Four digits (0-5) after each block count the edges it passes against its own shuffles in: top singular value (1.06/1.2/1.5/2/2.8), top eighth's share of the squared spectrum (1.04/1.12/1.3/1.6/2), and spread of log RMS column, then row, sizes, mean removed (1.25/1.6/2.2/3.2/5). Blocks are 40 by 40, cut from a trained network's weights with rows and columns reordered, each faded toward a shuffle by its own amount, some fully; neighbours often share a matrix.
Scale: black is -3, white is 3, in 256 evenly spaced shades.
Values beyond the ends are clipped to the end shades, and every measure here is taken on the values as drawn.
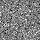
0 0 0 0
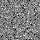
0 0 0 0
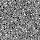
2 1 0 0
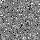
0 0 0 0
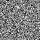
0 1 0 0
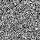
0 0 0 0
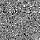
3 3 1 1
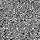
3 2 0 1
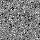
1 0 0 0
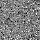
1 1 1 0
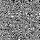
3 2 1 1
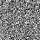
2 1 0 1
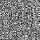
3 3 0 1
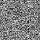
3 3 1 0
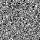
2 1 0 0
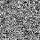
2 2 0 1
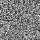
2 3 0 1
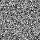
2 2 0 0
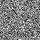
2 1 0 0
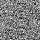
3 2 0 1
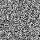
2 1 0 0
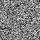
1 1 0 0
